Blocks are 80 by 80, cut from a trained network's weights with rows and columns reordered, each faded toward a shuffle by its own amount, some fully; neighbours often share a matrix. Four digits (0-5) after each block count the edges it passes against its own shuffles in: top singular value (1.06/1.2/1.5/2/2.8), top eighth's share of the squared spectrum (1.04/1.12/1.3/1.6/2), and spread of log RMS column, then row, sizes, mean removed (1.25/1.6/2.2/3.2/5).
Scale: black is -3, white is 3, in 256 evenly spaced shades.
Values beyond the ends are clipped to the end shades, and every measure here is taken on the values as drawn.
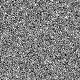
0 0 0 0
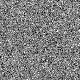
0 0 0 0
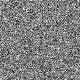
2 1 1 0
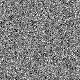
0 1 0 0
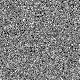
0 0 0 0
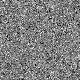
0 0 0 0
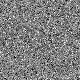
0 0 0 0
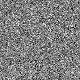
2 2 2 0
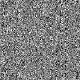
2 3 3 0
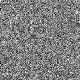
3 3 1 0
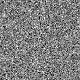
2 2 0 0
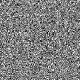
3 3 1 1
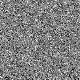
1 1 0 1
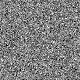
0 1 0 0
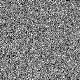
1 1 0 1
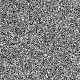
0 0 0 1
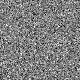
1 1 0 1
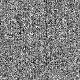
2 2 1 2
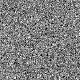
1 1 0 1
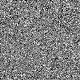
1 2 0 1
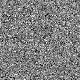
1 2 0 2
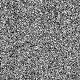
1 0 0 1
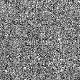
2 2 1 1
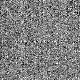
2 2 0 2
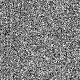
1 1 0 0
